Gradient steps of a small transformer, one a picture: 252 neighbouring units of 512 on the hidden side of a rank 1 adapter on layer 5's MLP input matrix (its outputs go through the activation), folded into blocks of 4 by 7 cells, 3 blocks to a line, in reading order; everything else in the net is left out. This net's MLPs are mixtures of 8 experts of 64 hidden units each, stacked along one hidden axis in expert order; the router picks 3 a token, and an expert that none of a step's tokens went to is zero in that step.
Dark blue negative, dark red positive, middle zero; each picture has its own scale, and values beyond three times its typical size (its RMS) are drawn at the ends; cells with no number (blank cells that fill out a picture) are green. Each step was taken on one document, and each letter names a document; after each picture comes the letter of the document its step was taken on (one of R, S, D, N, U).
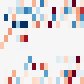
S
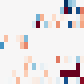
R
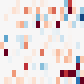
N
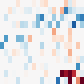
N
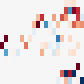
R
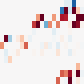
R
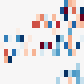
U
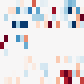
S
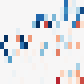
U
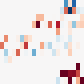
R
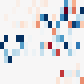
U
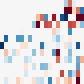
U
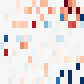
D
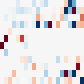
S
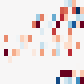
N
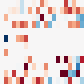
D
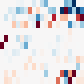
S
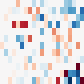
N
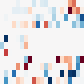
D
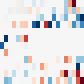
D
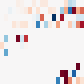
R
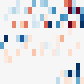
D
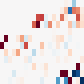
R
